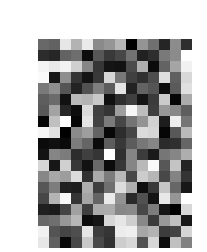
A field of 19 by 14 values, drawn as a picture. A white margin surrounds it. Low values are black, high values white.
Neither half mirrors the other. No regular stripes run through it. There is no overall slope.
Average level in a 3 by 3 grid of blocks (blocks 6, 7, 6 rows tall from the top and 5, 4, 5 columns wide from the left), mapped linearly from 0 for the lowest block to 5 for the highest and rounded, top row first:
302
203
252
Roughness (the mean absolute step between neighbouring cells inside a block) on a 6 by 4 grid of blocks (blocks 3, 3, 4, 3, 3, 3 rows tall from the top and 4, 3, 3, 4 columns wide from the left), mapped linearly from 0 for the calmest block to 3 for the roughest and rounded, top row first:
1121 / 2213 / 3112 / 2212 / 2113 / 1203
